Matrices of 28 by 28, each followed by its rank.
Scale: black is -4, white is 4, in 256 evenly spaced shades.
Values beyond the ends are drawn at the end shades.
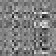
three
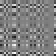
one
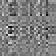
three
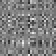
three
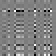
one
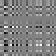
one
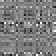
three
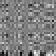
three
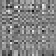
three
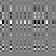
one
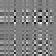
one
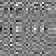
three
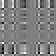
one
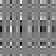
one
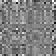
three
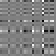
one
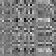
three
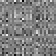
three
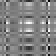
one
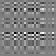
one
